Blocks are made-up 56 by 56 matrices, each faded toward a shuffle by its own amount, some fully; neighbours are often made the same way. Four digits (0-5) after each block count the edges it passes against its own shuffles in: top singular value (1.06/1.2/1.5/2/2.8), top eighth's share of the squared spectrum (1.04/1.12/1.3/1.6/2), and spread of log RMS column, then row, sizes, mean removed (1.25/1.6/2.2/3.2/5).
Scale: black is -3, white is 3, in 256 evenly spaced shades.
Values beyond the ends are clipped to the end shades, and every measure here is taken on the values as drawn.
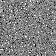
0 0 0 0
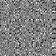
4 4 2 2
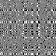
5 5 3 3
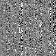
2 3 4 0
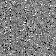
1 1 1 0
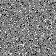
0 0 0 0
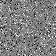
0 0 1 0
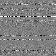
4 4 0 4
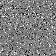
1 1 0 2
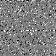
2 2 0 2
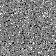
0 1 0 1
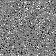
0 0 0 0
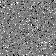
1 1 0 0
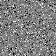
1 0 0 0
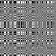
5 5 4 4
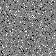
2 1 0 0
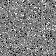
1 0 0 0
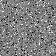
0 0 0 0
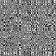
4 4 3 3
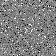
2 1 0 0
